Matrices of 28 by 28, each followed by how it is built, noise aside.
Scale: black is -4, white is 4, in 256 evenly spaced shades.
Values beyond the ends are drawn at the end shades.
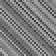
Toeplitz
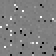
sparse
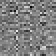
low rank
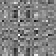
low rank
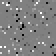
sparse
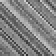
Toeplitz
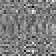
low rank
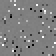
sparse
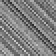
Toeplitz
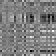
low rank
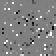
sparse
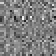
low rank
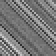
Toeplitz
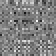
low rank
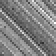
Toeplitz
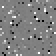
sparse
